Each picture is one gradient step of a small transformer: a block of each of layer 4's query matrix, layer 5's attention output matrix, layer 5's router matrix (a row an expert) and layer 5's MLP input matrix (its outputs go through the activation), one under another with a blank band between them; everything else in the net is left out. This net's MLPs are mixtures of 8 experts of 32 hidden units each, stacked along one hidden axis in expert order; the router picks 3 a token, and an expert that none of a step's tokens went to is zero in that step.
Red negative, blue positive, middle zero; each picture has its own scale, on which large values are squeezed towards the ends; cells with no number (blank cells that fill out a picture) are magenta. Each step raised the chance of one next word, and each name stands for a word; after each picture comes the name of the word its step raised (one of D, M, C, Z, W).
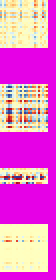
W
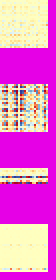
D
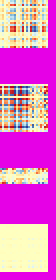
D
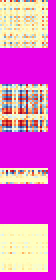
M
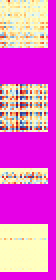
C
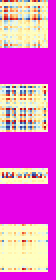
D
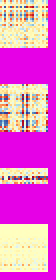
M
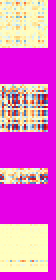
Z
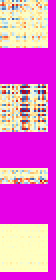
D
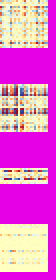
W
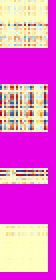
Z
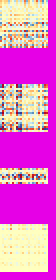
C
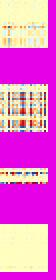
M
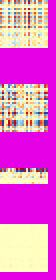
M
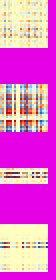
M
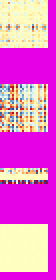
W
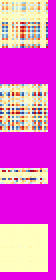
W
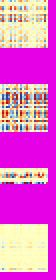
Z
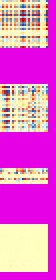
D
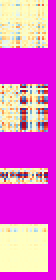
D
